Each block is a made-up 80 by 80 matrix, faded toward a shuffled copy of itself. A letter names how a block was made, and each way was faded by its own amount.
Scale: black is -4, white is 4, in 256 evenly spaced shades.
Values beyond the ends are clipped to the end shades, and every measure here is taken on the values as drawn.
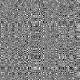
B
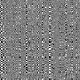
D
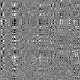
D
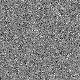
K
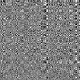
B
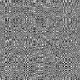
B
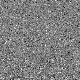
K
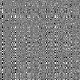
D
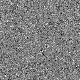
K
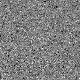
K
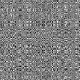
B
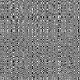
D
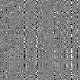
D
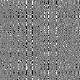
D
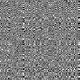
B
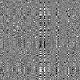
D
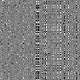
D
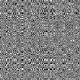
B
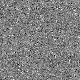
K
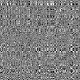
B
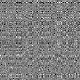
B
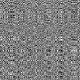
B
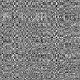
B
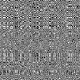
B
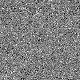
K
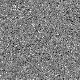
K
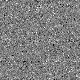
K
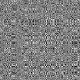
B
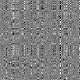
D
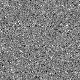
K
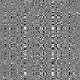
D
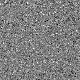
K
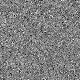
K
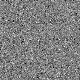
K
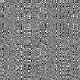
D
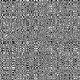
B
